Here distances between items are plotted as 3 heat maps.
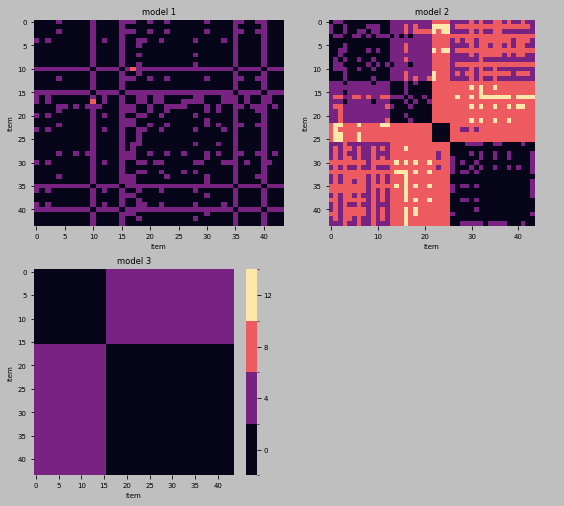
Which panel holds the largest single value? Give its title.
model 2
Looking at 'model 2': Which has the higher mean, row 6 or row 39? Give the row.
6
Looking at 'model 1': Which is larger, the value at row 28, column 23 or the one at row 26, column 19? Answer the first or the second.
the first
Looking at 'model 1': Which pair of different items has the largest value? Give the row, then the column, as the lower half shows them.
17, 10
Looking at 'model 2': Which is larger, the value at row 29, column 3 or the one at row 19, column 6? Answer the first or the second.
the first
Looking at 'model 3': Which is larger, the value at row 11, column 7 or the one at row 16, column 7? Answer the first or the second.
the second
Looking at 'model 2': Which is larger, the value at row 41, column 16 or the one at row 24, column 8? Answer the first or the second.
the first
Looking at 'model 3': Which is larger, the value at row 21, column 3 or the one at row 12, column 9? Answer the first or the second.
the first
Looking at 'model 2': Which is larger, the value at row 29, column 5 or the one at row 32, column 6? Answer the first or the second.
the second
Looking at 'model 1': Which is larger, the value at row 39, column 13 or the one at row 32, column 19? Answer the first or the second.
the second
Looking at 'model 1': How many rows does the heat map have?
44
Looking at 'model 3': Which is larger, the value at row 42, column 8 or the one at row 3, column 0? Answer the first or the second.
the first
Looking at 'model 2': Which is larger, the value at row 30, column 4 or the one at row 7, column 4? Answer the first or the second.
the first
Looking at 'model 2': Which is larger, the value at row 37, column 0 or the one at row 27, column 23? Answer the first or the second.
the second
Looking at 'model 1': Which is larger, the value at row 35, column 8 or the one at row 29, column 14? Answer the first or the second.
the first
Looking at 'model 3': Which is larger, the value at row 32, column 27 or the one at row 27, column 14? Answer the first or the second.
the second
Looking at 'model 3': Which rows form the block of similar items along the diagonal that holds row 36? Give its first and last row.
16 to 43
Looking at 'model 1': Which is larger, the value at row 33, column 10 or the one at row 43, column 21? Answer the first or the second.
the first
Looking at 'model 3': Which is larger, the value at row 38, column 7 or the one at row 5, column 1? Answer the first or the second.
the first
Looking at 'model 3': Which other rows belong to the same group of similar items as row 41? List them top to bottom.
16, 17, 18, 19, 20, 21, 22, 23, 24, 25, 26, 27, 28, 29, 30, 31, 32, 33, 34, 35, 36, 37, 38, 39, 40, 42, 43
